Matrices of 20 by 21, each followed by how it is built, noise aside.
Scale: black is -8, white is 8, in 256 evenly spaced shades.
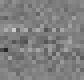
uneven rows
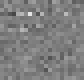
uneven rows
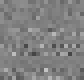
uneven rows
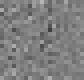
uneven columns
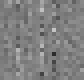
uneven columns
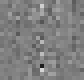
uneven columns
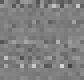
uneven rows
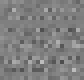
uneven rows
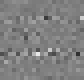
uneven rows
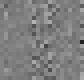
uneven columns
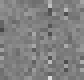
uneven columns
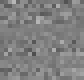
uneven rows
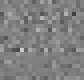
uneven rows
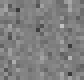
uneven columns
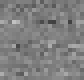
uneven rows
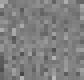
uneven columns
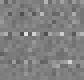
uneven rows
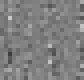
uneven columns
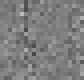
uneven columns
